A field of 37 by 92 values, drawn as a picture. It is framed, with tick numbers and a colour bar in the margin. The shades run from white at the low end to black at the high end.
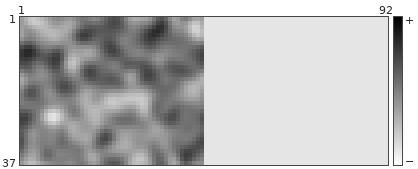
It is made of 1 by 2 panels. Panel 1,1: middling, blotchy, strong in contrast. Panel 1,2: very low, flat.
